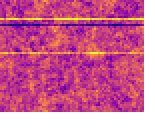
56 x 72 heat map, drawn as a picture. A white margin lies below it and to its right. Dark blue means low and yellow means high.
Slope: none. Grain: streaks across. Histogram: heavy tails on both sides. Odd lines: rows 10, 13 and 27.
